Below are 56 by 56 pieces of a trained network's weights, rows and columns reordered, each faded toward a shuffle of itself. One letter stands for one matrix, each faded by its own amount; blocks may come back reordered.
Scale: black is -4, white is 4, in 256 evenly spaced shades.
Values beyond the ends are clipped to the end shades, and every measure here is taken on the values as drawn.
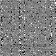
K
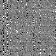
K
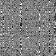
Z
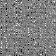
K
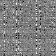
Z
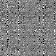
Z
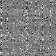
K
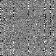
Z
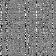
Z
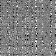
Z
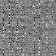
Z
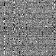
Z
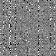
K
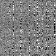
Z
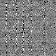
Z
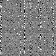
K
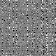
Z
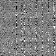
Z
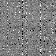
K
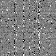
K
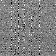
Z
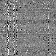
Z
